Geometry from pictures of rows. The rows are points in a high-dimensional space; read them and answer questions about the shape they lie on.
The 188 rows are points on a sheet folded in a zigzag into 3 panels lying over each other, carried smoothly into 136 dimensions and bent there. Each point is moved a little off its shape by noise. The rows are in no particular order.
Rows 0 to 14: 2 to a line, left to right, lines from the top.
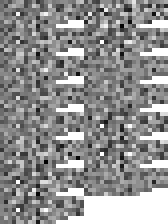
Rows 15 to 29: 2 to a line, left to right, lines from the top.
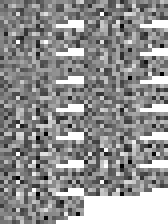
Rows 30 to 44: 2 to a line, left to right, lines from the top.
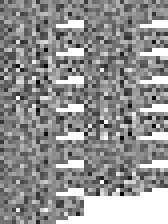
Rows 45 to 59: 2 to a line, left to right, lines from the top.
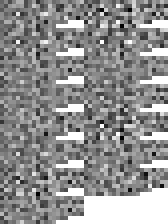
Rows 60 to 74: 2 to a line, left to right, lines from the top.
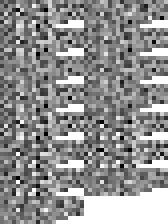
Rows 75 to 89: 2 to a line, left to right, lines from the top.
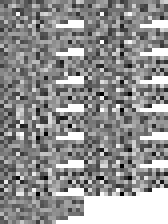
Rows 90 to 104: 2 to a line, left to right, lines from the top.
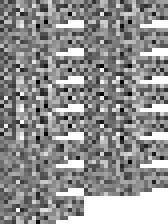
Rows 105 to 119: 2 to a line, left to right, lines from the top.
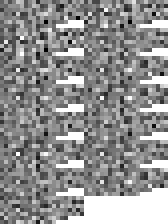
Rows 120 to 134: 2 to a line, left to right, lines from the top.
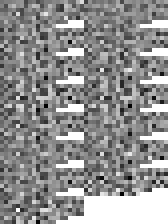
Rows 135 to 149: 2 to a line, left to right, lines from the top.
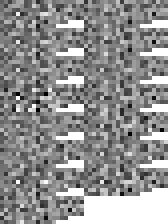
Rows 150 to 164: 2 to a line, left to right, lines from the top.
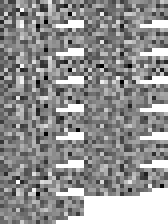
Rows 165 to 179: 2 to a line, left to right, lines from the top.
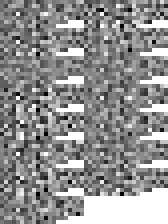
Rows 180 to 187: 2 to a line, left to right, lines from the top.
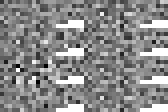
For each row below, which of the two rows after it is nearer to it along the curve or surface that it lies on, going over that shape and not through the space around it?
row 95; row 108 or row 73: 73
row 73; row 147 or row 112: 112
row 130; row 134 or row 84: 84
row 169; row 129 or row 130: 129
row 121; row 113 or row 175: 113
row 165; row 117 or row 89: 117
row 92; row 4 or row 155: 155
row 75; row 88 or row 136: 88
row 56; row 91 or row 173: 173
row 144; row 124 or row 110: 110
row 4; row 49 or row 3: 3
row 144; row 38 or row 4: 4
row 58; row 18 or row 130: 18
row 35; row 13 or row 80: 80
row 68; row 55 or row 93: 93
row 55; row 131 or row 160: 131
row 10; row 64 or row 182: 182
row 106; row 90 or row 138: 138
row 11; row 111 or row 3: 3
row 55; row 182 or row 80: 182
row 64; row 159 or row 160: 159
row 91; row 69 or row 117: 117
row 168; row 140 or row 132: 132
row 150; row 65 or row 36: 65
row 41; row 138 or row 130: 138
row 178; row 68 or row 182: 68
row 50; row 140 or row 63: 63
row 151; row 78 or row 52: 78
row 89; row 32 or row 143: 143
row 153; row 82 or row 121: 82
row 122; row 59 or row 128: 59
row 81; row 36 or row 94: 94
